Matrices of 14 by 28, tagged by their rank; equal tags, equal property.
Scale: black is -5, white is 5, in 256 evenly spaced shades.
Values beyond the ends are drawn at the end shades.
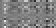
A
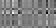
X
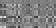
A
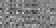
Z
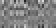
A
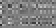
A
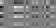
X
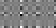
X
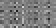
A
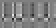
X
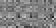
Z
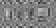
Z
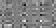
Z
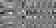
A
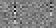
Z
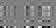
X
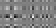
X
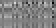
A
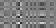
X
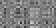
Z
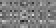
A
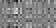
A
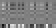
X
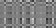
X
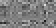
Z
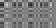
X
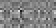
A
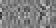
Z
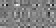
Z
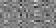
Z
